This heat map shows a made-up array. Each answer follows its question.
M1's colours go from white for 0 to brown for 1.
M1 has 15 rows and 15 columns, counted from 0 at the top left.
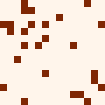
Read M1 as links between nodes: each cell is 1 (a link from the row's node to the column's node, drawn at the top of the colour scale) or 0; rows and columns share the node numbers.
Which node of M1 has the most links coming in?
node 3
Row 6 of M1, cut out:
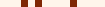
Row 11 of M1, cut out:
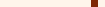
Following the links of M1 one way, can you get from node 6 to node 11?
yes
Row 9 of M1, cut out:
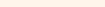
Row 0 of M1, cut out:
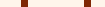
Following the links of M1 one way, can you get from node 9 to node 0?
no
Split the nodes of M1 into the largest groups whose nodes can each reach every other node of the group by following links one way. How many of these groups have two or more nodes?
2
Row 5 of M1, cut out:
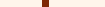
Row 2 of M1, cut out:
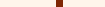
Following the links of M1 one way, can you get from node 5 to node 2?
no
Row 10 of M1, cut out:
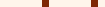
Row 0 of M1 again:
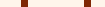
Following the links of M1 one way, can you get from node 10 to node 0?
yes
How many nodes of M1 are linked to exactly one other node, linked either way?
4
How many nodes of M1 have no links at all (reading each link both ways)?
2
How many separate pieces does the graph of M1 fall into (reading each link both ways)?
4
